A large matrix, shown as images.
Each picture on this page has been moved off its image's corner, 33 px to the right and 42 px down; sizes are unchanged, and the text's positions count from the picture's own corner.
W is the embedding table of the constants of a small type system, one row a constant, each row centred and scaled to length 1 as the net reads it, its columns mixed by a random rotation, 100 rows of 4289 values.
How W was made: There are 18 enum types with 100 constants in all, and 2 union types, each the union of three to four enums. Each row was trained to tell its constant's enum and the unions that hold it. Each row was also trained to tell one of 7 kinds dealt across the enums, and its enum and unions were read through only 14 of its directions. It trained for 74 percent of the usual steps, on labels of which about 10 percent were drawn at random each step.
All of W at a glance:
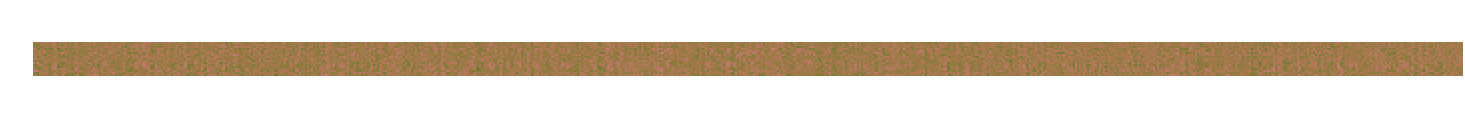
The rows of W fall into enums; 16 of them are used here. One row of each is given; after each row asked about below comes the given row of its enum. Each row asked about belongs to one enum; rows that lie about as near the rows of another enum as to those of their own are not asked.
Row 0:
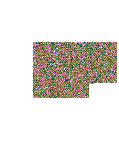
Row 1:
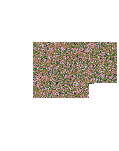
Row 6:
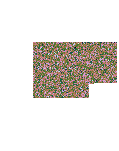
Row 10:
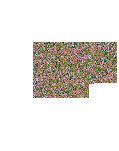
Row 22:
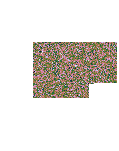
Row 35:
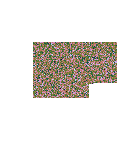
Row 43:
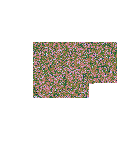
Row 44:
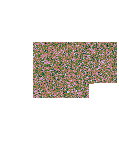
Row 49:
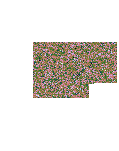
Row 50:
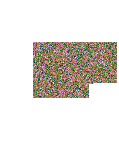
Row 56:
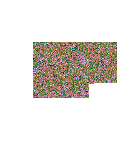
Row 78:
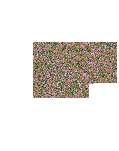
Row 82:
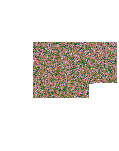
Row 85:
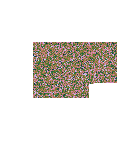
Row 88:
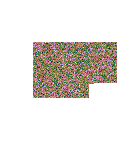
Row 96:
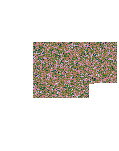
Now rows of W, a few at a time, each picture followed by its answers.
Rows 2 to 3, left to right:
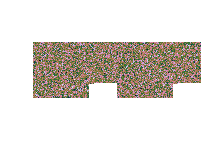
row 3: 78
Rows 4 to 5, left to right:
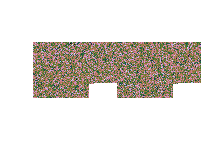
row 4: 44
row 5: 56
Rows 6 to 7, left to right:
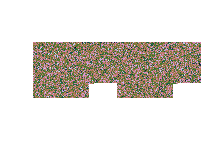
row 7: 82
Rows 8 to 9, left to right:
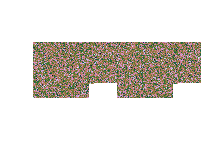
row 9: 0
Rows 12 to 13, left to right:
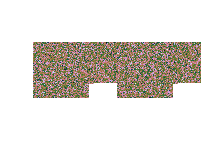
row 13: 0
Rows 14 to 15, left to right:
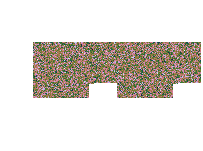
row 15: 85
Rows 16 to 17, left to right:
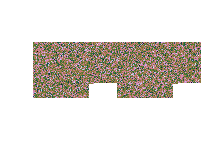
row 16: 22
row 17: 78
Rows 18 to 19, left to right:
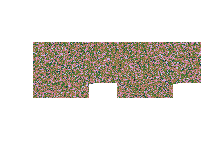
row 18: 22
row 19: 10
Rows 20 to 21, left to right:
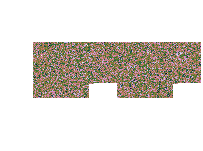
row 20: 10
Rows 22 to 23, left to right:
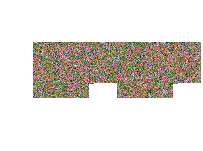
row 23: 10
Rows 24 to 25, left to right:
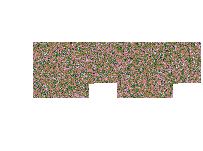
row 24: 56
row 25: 44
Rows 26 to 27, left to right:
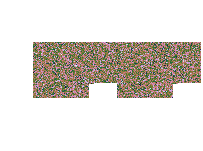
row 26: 22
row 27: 1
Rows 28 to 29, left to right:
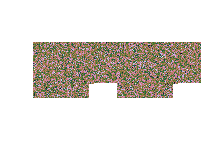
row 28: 35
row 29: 85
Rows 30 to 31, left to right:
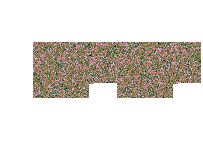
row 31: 82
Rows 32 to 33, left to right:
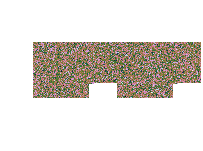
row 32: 82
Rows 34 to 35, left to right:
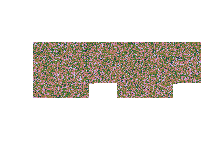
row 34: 88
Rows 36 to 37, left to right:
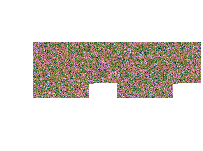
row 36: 10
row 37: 49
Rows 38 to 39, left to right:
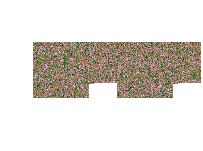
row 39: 35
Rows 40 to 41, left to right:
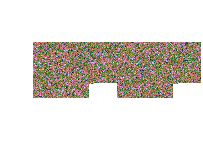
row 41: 0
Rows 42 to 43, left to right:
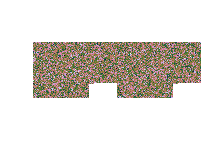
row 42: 78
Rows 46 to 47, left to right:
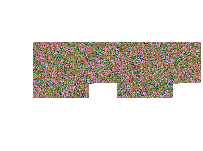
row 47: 56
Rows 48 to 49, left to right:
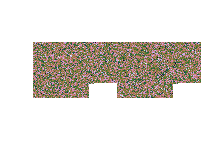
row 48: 88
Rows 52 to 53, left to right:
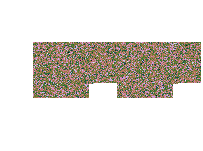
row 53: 43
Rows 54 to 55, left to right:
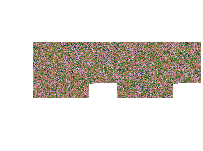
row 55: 85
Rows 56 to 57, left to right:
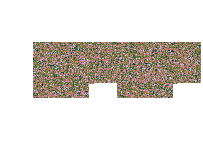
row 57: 50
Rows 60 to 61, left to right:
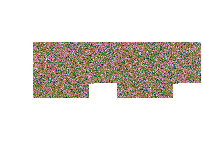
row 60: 0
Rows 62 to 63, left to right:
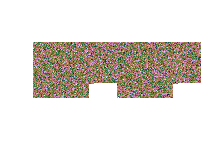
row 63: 88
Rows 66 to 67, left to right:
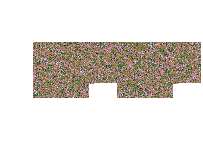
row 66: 85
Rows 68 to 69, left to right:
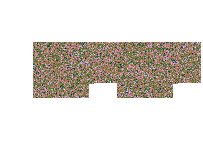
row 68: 56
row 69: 6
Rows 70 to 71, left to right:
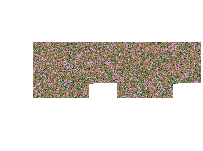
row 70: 82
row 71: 85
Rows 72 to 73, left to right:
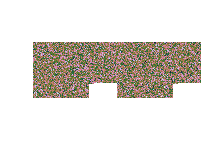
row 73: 96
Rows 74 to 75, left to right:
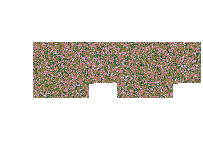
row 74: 44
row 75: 22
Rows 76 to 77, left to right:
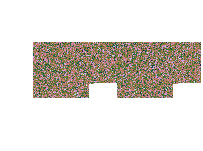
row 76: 96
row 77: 56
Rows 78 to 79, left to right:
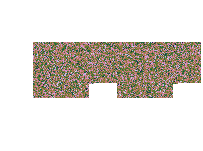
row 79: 44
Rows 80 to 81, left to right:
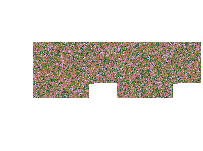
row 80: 88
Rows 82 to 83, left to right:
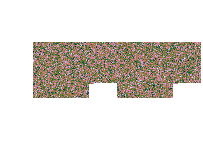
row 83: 78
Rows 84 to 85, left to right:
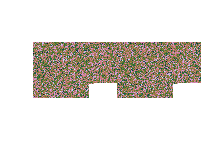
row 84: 88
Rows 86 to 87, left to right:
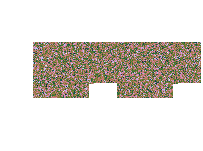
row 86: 0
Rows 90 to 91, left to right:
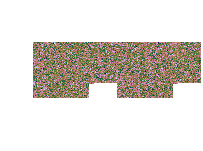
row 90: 1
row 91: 82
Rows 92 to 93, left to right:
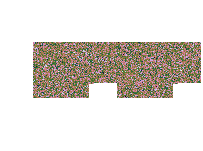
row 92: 6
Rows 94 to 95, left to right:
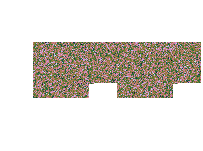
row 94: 22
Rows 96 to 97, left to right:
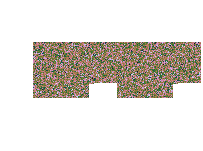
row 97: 10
